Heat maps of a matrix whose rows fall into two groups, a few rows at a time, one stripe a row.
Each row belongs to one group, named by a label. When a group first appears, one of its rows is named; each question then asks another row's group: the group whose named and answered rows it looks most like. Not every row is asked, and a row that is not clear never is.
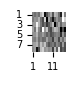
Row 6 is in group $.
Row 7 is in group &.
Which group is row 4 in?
&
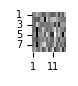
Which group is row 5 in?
$
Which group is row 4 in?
$
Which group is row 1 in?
$
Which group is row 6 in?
$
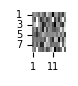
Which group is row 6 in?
$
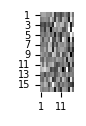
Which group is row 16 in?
&
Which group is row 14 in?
&
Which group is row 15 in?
&
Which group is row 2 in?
&
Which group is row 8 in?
&
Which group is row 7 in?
&
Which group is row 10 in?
$
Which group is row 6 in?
&
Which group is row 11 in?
&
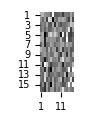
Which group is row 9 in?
$
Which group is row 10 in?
$
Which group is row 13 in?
$
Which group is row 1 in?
&
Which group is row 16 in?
$
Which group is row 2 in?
&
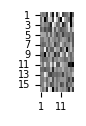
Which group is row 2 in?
$
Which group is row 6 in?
&
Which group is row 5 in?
&
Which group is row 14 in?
&
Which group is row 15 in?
$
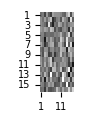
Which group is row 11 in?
&
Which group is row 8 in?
$
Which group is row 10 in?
&
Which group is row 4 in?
&
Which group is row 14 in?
$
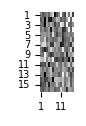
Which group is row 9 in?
$
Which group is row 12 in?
&
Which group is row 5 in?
&
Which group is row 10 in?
&
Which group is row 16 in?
$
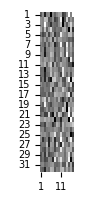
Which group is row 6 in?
&
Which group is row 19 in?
$
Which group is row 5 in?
$
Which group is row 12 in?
$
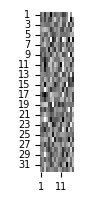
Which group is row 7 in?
$
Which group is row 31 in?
$
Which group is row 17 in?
$
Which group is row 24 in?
$
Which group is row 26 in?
&
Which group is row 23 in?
&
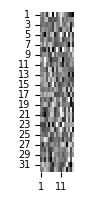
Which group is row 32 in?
$
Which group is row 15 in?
&
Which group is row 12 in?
&
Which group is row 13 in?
&
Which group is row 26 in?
$
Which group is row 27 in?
$
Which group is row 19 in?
&
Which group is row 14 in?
&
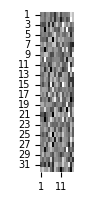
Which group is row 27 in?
&
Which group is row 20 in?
$
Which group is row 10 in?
$
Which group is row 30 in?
&
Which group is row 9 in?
$
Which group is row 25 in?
&
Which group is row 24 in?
&
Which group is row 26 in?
&
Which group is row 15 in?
&
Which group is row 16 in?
&
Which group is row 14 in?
&
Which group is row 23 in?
&
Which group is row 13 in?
&
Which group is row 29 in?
$
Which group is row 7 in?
&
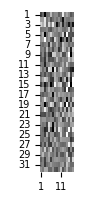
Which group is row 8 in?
$
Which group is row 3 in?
&
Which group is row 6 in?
$
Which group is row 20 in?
$
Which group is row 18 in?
$
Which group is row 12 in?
&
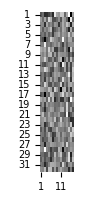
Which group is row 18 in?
&
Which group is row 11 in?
$
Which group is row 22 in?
&
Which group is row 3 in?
$
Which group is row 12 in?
$
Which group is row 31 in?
$
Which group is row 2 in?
&
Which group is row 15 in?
$
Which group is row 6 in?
$
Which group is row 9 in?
&
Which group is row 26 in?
&
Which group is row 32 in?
&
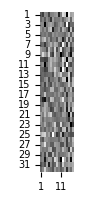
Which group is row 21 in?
&
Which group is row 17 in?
$
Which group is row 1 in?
$
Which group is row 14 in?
$
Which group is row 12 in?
$
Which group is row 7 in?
$
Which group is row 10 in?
$
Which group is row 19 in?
$
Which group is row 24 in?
$
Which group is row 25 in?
&
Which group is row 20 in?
$
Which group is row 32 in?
$
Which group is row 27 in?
$
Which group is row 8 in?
&
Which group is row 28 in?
&
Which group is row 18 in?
$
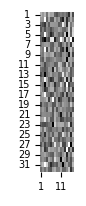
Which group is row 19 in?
&
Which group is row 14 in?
$
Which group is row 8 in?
$
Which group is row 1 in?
&
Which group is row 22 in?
$
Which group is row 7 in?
$
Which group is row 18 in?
&
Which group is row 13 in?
$
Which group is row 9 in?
&
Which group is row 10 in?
$
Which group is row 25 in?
$
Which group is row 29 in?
$
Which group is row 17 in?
$
